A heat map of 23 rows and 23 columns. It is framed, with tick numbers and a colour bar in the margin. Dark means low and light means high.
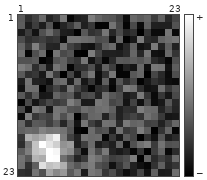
Bumps: one, in the bottom left. Average level on the scale: 30%. Stripes: none. Mirror symmetry: none. Ninth with the highest average: bottom left.
